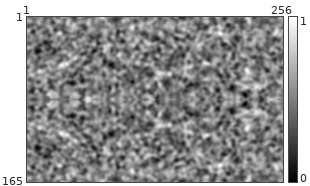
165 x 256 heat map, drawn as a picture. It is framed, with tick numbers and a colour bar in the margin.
Average level on the scale: 50%. Mirror symmetry: top to bottom. Lone odd cells: none. Slope: none. Grain: blotchy.
